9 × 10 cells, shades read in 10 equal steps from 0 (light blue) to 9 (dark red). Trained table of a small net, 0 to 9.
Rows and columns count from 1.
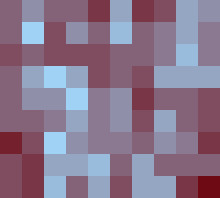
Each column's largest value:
8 7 6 6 7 6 7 6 7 9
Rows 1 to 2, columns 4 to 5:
5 7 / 3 5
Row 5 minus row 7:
-3 -3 3 -3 0 -1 2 2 1 -1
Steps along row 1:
down up same up down up down down up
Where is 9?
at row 9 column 10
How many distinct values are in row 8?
5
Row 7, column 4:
3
